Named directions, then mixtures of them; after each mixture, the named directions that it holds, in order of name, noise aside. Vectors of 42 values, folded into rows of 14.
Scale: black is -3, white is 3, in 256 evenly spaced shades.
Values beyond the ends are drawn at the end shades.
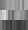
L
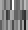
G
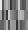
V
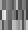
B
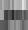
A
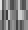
V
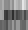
A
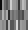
V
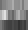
L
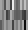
G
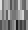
L, V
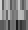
L, V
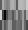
A, B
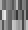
B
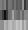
L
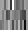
G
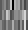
G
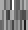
G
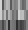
L, V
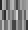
B, V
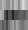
A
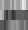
A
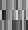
B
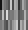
G, V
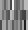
G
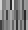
G, V
